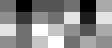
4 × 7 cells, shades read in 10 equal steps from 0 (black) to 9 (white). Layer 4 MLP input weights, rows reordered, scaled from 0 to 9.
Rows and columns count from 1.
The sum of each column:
22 10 24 23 21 10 25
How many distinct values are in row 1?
4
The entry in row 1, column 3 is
3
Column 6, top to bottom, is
0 1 3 6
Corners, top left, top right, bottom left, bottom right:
4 6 5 5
